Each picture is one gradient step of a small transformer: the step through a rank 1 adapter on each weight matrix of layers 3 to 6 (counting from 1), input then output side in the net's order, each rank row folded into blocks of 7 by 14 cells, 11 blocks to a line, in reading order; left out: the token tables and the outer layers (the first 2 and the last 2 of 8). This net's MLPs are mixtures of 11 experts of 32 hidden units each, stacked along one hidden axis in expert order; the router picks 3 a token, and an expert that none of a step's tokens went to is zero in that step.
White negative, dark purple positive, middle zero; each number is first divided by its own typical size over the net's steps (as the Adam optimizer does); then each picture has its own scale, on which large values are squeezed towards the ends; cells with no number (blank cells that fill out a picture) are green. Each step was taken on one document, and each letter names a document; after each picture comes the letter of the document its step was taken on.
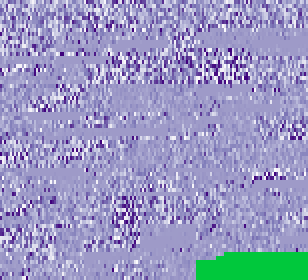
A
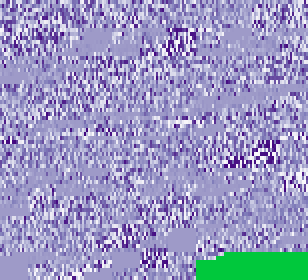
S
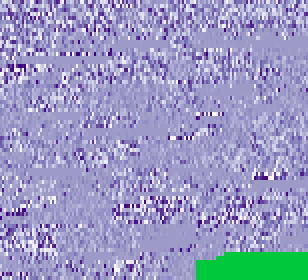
A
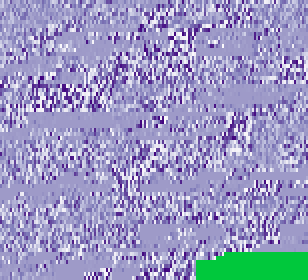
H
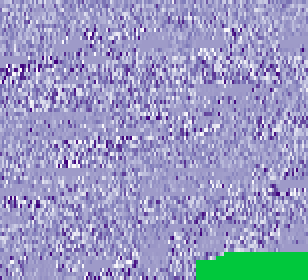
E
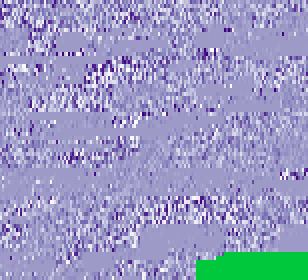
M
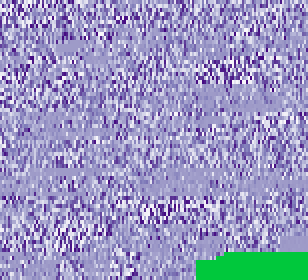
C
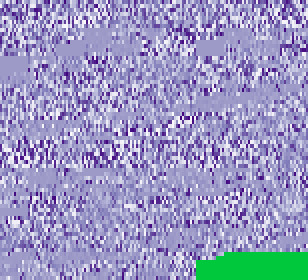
S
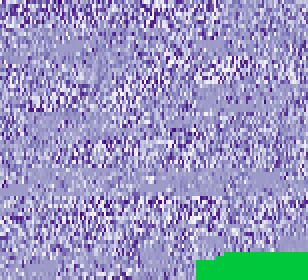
C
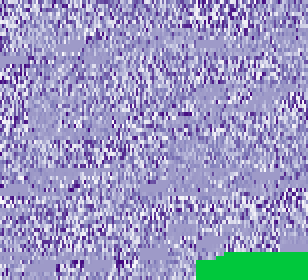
C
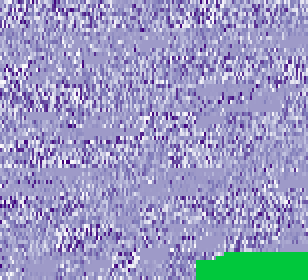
E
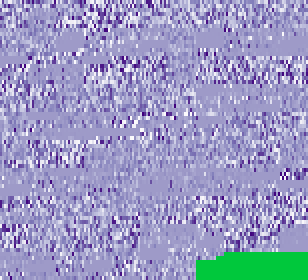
M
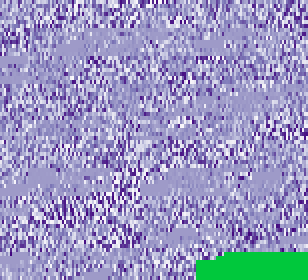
S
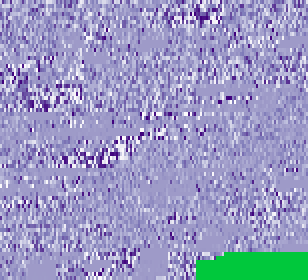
E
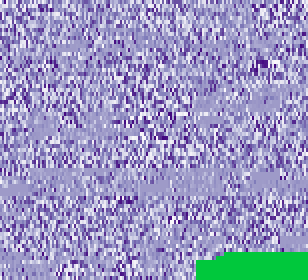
C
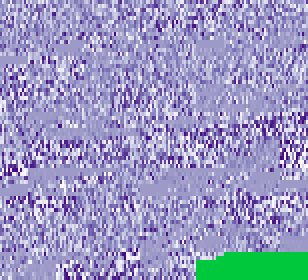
C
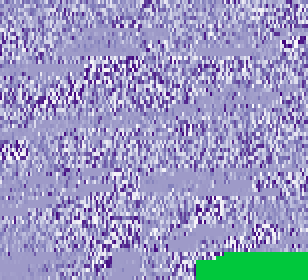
S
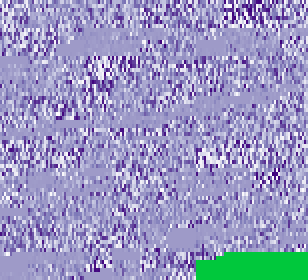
S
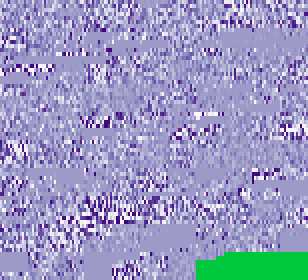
A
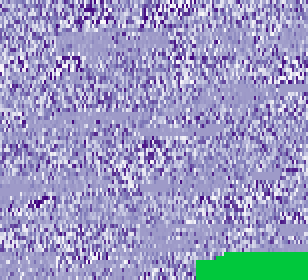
H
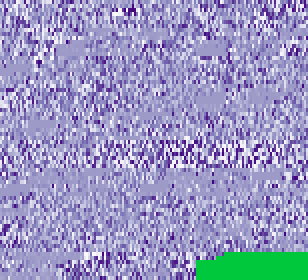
S
